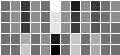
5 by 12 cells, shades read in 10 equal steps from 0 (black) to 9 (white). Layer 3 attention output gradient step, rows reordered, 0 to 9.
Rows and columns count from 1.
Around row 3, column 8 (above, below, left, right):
2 7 5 5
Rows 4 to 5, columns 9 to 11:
4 6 4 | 4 6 4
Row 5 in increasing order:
0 4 4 4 4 4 4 4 5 6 7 7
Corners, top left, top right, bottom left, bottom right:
4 5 4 4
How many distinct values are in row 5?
5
